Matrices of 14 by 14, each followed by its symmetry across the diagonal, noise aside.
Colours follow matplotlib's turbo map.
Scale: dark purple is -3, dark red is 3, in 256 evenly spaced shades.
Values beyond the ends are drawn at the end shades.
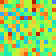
neither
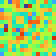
symmetric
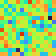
symmetric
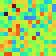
antisymmetric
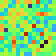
symmetric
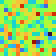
neither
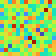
antisymmetric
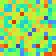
symmetric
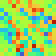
antisymmetric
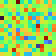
antisymmetric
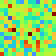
neither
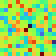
antisymmetric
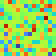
antisymmetric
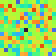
neither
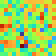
neither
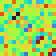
symmetric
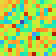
symmetric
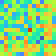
symmetric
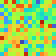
antisymmetric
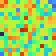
neither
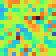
antisymmetric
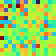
antisymmetric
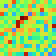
symmetric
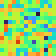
neither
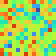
neither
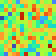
neither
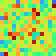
symmetric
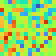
antisymmetric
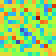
neither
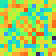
symmetric
